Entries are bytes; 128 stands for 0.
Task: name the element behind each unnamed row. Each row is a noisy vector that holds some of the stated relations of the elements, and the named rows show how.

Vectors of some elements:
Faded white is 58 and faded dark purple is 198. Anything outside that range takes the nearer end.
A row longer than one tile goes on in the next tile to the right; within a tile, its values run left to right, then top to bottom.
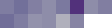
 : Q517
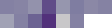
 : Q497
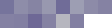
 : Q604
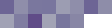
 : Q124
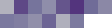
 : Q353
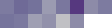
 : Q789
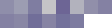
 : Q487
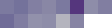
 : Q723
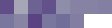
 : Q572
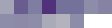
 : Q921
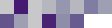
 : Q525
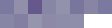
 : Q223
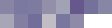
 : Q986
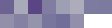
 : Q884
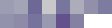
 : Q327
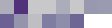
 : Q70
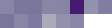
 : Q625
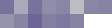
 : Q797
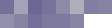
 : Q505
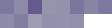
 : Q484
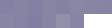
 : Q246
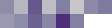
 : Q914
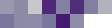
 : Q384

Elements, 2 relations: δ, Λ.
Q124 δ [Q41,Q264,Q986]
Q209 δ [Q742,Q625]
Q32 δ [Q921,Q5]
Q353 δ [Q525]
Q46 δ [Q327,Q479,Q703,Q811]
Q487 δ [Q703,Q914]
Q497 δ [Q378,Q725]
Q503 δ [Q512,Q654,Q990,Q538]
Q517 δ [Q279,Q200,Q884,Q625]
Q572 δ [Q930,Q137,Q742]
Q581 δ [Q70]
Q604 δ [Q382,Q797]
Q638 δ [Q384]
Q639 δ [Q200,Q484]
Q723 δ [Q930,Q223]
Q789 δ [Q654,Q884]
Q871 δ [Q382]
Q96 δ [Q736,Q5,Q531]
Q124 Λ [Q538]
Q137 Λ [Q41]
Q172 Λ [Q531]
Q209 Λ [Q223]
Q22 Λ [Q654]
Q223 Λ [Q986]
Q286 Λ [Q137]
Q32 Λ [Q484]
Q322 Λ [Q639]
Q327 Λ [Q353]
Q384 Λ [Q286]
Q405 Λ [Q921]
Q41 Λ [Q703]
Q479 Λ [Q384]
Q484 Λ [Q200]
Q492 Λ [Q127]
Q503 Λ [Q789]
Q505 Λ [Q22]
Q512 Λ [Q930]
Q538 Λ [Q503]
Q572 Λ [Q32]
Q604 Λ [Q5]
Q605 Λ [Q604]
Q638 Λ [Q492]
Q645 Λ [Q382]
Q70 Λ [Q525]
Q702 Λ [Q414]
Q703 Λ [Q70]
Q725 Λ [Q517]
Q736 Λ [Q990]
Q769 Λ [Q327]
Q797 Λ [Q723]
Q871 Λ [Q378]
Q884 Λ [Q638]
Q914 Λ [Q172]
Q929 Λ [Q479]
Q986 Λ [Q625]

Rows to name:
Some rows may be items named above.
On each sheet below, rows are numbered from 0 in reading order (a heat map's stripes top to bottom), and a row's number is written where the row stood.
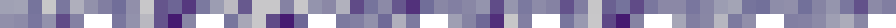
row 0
Q811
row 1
Q286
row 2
Q703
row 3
Q353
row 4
Q497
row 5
Q137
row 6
Q264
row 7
Q414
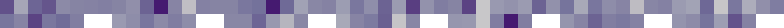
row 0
Q572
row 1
Q736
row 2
Q32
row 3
Q378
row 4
Q41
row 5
Q797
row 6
Q327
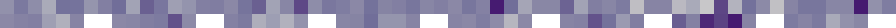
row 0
Q382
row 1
Q512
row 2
Q200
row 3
Q492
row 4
Q96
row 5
Q871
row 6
Q929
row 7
Q625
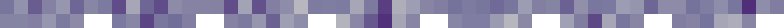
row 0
Q538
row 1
Q572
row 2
Q209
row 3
Q725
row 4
Q638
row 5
Q124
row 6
Q127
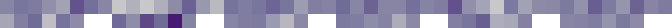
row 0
Q986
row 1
Q479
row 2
Q638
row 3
Q503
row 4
Q581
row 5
Q538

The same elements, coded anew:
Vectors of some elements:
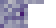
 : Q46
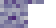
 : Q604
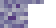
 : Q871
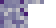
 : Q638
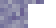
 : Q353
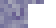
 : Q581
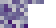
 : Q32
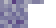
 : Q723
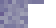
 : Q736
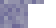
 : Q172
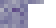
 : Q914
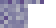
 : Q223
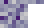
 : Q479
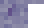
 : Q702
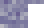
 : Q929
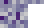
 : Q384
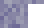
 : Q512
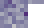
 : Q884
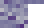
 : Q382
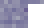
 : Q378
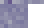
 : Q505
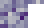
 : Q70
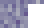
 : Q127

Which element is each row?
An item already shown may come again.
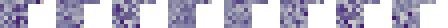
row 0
Q538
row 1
Q382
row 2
Q32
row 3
Q124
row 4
Q209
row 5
Q492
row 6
Q32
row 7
Q137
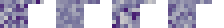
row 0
Q503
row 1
Q625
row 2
Q703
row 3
Q96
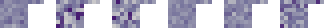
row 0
Q497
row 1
Q703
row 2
Q384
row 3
Q264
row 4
Q525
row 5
Q789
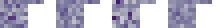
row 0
Q871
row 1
Q200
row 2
Q286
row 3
Q625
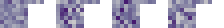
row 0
Q986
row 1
Q484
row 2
Q572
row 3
Q41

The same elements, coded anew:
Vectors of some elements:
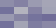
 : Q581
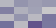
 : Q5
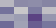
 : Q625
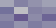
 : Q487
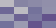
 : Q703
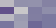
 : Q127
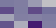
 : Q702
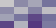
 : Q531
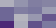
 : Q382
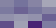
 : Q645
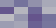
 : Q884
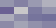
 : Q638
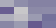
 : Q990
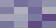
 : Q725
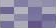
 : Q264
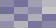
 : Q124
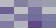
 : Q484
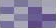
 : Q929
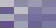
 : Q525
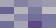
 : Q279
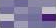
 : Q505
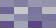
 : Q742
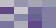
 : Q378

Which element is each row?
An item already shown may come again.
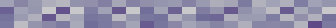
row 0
Q604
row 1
Q127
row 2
Q492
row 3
Q638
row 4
Q503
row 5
Q538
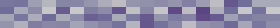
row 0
Q124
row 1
Q638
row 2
Q200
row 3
Q871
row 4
Q572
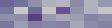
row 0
Q209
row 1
Q789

